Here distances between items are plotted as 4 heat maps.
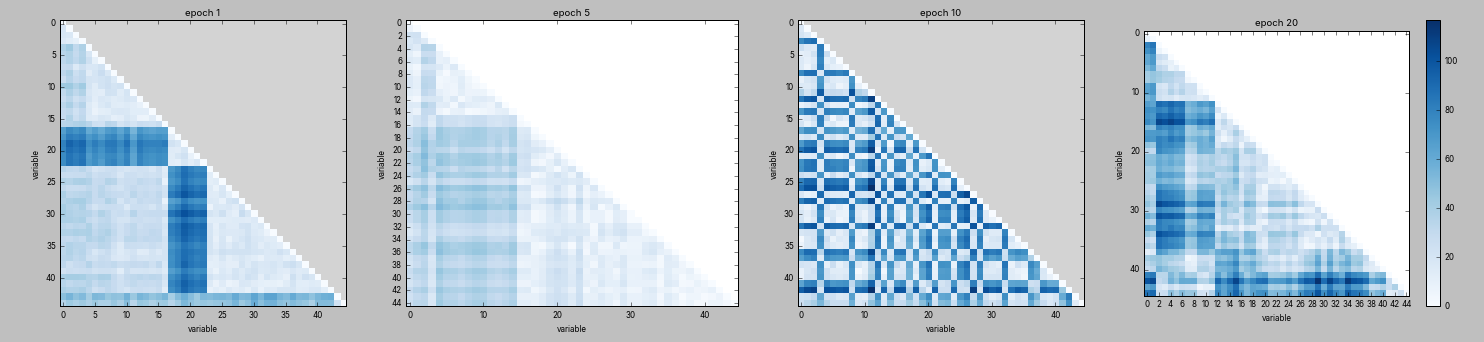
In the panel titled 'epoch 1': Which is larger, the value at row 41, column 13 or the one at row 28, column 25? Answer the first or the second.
the first
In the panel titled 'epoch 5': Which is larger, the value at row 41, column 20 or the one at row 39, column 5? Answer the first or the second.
the second
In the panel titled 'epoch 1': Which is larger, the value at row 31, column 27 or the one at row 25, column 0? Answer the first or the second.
the second
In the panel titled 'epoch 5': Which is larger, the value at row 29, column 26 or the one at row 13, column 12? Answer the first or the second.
the second
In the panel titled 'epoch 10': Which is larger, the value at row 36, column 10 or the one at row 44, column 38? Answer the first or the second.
the first
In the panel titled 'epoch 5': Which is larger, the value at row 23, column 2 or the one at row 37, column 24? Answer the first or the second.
the first
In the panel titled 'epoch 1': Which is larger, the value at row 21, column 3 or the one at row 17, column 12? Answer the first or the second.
the first
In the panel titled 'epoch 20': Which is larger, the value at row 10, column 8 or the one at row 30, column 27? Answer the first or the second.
the first
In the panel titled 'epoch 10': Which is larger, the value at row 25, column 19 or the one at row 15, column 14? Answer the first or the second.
the second
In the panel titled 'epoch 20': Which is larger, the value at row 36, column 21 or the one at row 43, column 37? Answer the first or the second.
the second
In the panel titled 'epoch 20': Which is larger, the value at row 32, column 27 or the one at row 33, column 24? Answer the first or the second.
the second
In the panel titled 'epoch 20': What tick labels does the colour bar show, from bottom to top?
0, 20, 40, 60, 80, 100
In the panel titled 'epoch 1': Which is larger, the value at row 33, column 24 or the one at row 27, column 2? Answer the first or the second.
the second
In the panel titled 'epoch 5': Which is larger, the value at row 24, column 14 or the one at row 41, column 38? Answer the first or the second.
the first
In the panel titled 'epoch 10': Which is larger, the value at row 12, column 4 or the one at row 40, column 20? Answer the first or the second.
the first
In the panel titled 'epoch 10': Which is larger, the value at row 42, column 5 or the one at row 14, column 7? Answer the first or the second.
the first
